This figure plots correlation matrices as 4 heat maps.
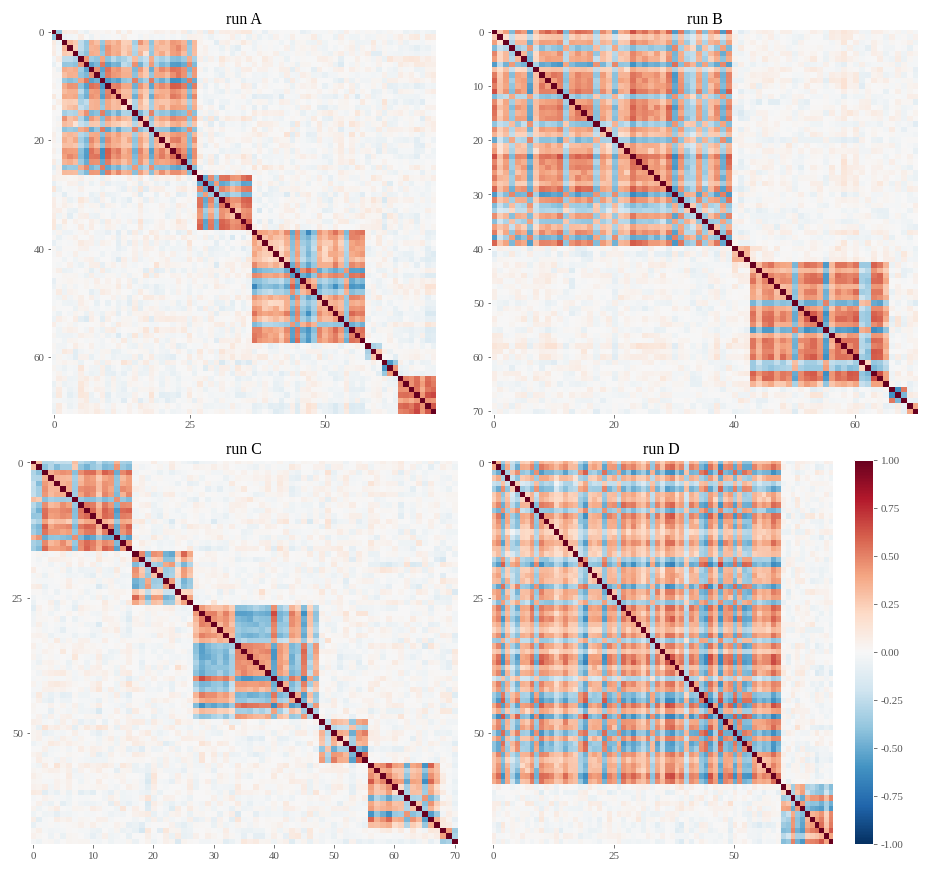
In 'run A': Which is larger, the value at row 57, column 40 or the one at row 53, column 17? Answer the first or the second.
the first
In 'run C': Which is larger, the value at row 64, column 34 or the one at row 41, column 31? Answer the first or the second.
the first
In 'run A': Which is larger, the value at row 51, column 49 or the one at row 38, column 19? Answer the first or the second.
the first
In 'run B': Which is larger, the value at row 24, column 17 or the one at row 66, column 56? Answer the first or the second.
the second
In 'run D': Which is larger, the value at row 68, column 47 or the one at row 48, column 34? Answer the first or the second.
the second
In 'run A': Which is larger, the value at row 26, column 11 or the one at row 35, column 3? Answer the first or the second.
the first
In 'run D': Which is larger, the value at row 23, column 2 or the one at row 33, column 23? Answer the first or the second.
the first
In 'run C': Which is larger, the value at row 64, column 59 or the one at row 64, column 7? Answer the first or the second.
the first
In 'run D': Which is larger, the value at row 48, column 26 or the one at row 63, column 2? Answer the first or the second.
the second
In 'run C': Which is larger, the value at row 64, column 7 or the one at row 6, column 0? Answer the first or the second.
the first
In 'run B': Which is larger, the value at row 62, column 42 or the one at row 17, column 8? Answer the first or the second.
the first
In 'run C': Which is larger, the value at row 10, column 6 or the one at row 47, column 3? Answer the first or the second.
the first
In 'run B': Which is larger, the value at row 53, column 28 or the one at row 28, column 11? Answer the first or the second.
the second
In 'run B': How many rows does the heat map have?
71
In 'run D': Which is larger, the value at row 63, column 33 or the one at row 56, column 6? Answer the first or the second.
the second
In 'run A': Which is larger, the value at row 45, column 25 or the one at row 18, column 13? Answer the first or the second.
the first
